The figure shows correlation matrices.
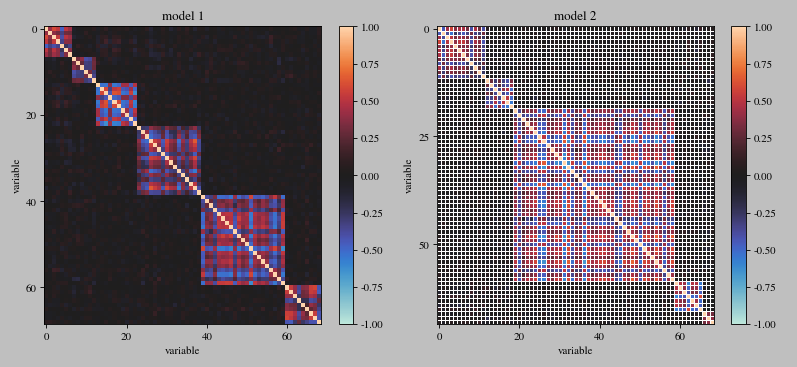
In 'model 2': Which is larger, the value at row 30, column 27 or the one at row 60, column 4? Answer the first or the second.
the first
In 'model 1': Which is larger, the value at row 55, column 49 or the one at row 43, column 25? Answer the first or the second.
the first
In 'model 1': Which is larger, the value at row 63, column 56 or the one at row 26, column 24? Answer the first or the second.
the first
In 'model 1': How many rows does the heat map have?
69
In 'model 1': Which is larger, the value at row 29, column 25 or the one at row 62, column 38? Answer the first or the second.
the first
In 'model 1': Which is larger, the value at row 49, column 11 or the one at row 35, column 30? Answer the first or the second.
the first
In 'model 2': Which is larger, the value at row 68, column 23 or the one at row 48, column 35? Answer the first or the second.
the second
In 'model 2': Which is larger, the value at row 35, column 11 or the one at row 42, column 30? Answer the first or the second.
the second
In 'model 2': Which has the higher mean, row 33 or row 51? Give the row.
51
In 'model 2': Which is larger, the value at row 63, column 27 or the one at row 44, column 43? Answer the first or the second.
the first
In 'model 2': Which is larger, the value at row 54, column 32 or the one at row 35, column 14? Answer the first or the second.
the first
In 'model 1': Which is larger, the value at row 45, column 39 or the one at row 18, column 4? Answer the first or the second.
the second
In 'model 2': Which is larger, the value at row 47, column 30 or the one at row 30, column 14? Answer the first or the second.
the first
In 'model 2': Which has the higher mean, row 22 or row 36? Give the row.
22
